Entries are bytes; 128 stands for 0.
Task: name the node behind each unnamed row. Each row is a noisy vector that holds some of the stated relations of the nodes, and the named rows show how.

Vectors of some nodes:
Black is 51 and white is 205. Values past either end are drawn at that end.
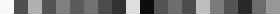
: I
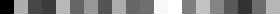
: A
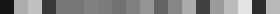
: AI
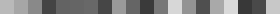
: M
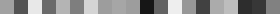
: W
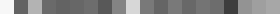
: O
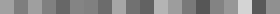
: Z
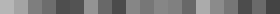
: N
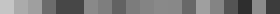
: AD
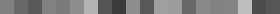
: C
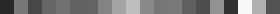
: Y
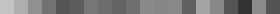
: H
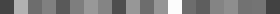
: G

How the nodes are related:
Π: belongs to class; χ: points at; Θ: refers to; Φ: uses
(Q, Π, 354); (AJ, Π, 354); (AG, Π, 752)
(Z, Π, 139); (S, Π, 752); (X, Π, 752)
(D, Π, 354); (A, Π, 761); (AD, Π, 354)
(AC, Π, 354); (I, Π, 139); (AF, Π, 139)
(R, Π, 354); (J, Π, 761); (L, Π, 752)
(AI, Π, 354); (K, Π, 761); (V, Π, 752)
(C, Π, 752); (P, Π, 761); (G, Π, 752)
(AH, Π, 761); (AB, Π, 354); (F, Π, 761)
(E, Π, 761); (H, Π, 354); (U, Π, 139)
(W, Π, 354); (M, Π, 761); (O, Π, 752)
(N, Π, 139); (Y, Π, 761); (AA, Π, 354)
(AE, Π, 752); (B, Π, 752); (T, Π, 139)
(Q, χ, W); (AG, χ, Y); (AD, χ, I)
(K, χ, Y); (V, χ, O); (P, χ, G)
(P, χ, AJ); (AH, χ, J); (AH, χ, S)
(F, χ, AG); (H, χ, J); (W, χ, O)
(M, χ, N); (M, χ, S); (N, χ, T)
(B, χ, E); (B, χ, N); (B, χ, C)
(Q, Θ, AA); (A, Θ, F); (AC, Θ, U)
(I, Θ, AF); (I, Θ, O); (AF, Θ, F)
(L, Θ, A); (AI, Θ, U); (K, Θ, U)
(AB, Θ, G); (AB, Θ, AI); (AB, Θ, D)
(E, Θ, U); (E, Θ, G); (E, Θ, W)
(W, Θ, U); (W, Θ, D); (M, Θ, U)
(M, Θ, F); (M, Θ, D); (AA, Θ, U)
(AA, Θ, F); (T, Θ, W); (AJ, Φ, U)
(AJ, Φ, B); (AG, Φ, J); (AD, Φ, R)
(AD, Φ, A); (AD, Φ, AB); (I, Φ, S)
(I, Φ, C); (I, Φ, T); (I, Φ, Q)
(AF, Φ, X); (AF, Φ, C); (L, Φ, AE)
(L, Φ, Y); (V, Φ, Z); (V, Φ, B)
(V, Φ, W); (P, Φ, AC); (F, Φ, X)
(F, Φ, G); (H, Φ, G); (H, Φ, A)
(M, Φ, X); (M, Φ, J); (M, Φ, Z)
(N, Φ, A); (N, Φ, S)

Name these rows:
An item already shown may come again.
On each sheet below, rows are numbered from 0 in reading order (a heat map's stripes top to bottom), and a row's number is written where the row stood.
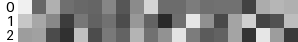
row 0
O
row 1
M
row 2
L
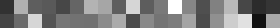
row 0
AB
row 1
U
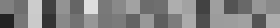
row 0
E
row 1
K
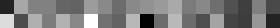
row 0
R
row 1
T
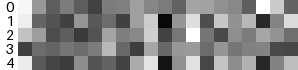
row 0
P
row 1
AF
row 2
D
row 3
S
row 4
AF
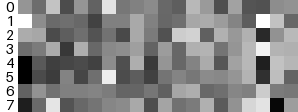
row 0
E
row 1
P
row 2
F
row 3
AC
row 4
AA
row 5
Q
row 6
X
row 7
U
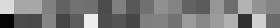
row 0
AG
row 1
Q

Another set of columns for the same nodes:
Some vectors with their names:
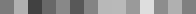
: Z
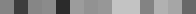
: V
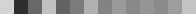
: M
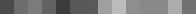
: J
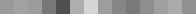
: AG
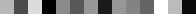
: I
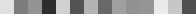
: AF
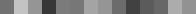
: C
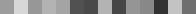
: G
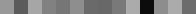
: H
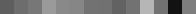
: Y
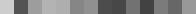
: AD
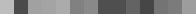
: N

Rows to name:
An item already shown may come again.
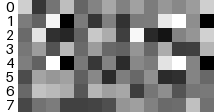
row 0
M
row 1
O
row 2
Q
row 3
AC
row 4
O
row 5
AB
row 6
D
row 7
X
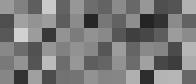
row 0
K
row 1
AB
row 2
S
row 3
AA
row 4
AC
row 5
F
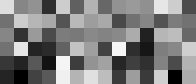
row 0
AF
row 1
D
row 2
F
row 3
Q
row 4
A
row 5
L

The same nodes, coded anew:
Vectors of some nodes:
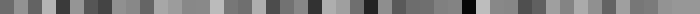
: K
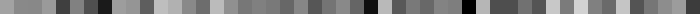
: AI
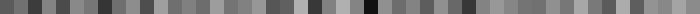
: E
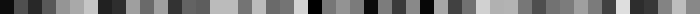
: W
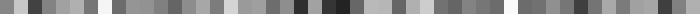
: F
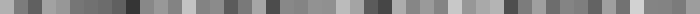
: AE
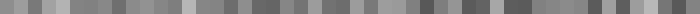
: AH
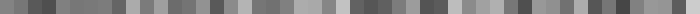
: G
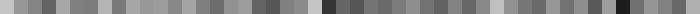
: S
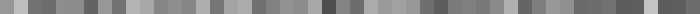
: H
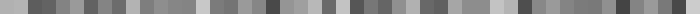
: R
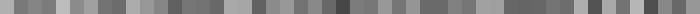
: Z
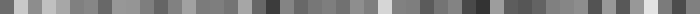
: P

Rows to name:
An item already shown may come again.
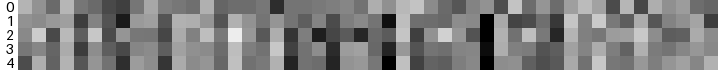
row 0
O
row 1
AI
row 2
AA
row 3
K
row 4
AC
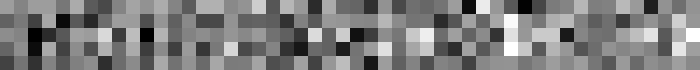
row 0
U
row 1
I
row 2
A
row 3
AF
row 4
E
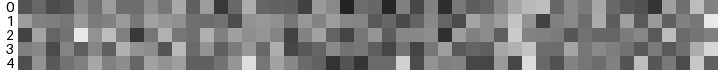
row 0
T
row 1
X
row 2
D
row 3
Q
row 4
M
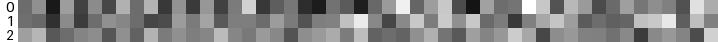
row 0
AF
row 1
L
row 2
R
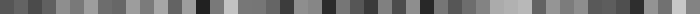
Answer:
T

